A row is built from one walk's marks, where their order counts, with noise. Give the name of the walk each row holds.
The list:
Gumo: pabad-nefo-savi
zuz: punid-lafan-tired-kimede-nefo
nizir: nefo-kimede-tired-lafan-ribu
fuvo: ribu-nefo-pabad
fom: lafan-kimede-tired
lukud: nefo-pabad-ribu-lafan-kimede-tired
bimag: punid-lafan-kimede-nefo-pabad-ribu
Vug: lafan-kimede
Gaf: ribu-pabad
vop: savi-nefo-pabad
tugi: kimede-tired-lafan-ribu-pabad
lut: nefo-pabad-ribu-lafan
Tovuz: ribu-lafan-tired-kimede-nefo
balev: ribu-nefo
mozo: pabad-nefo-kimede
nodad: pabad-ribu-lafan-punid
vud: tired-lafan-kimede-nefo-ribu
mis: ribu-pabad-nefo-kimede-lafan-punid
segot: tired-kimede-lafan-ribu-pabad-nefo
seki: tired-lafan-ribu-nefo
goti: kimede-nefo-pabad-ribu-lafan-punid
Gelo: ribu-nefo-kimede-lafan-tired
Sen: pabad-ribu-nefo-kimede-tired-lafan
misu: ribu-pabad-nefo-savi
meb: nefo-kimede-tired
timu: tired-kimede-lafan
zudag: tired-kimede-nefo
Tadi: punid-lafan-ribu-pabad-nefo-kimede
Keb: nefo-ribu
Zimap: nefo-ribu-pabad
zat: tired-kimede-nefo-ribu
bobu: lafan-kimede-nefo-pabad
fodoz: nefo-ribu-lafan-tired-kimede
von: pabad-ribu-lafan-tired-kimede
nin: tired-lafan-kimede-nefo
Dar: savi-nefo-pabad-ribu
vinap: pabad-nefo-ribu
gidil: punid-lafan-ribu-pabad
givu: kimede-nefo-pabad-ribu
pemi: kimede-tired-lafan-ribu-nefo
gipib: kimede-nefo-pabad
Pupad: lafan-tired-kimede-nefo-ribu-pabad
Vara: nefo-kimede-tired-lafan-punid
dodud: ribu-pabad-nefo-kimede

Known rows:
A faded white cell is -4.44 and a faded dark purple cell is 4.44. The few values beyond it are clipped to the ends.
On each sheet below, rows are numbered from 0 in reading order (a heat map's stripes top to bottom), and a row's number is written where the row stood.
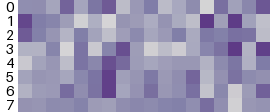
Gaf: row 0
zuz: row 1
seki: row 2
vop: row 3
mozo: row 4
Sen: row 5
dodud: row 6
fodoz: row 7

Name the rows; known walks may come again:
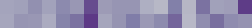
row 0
misu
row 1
Sen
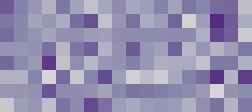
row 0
seki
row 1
von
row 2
Pupad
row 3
mis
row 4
Vug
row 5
vop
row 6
Gelo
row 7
mozo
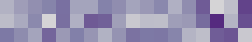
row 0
Keb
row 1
Gumo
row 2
tugi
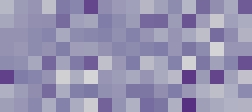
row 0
vinap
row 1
nizir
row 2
bobu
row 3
fodoz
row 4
Gaf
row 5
zuz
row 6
goti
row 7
Vara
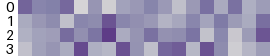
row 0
bimag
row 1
lut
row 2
dodud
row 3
meb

